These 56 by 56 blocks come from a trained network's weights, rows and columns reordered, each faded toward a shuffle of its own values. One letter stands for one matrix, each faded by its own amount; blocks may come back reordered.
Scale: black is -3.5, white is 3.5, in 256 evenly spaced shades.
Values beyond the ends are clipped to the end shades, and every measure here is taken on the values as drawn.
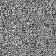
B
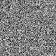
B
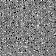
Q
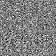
B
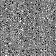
Q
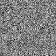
B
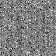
Q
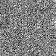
B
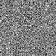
B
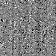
Q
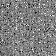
Q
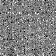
Q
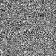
B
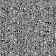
Q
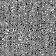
Q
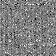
Q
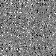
Q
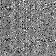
Q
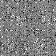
Q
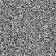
B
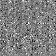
Q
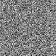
B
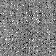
Q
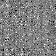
Q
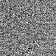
B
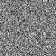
B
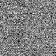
B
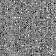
Q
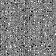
Q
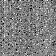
Q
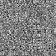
B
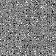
Q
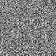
B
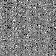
Q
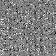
Q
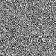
B
